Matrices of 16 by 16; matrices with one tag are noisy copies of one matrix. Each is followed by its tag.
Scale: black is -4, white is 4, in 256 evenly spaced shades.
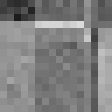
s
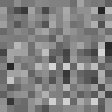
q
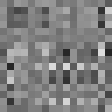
q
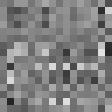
q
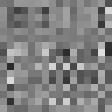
q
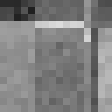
s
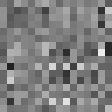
q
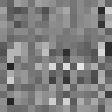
q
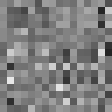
q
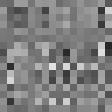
q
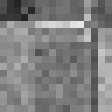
s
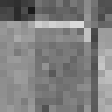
s
